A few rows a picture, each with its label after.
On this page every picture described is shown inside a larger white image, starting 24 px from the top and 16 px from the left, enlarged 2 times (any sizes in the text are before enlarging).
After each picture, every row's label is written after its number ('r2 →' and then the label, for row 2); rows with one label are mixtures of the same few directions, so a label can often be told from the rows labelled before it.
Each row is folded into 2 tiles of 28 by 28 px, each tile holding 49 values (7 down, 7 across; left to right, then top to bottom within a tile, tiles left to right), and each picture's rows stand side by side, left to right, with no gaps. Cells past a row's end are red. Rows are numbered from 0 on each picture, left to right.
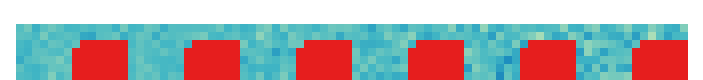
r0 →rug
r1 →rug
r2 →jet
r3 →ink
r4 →rug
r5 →ink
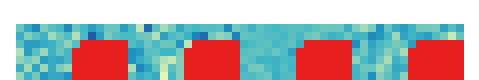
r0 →ink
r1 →rug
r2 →rug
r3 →jet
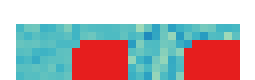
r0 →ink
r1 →jet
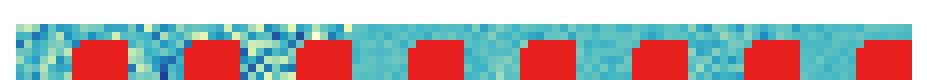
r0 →jet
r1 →rug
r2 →ink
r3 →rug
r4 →rug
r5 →ink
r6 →ink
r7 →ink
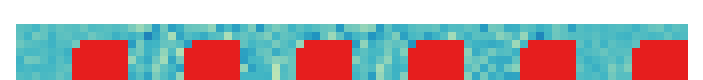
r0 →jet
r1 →jet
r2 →rug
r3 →jet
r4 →ink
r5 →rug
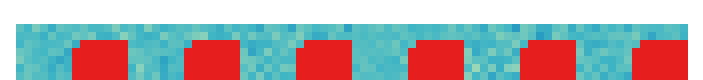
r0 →rug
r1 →rug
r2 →ink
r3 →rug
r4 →ink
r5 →ink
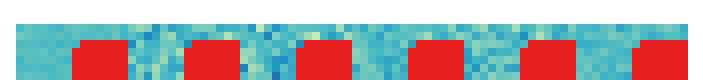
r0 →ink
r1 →jet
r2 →rug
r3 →rug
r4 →ink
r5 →ink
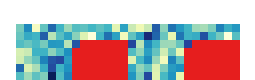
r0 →rug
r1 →jet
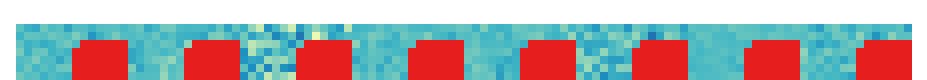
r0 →ink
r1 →rug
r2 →ink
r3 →jet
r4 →rug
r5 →ink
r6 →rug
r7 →ink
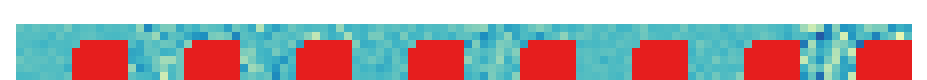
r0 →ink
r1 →rug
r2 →rug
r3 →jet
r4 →jet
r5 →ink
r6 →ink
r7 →jet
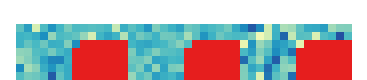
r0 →rug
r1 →ink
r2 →jet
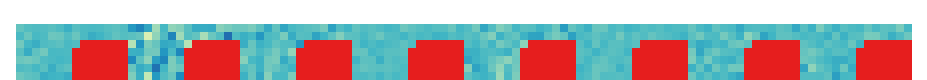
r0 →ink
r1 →jet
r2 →jet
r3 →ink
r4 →rug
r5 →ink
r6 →ink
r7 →rug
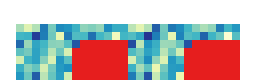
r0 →jet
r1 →jet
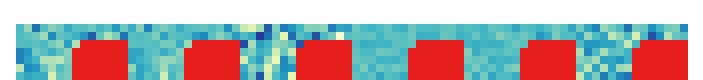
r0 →rug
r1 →rug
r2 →jet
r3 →ink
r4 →ink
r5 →ink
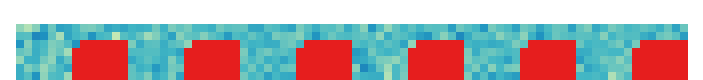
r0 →jet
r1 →jet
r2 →ink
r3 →rug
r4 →ink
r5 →rug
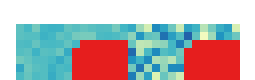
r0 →rug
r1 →ink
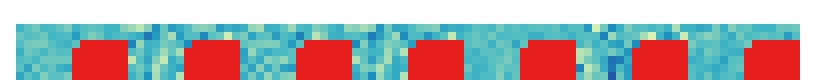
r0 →ink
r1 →jet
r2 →ink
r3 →jet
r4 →rug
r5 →rug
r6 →jet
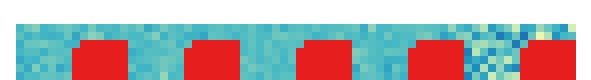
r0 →ink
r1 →rug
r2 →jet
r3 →rug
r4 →ink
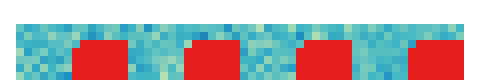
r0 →ink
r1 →rug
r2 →ink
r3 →rug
